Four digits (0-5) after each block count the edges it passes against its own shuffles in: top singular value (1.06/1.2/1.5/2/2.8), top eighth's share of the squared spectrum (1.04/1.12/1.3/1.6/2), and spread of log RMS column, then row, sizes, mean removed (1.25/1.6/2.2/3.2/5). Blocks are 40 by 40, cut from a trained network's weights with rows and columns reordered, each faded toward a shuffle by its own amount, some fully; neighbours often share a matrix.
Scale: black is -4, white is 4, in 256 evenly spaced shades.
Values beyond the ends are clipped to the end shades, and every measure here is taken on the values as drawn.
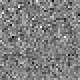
0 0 0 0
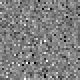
1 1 0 0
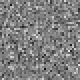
0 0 0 0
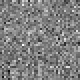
3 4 1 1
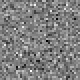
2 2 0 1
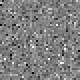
0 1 0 0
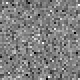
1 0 0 0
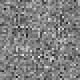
3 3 1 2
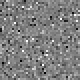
0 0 0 0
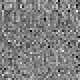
3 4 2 1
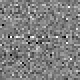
3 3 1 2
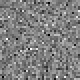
1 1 0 0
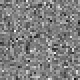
2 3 1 1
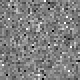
0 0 0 0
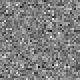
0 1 0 0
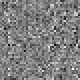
2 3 2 1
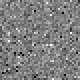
0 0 0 0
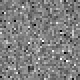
1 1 0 0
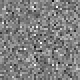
1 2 1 0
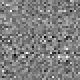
3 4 2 2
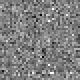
1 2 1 0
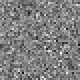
1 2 0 0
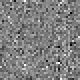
2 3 1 0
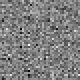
2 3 1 1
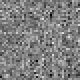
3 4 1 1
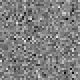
2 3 1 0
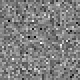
1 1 0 0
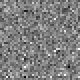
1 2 0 1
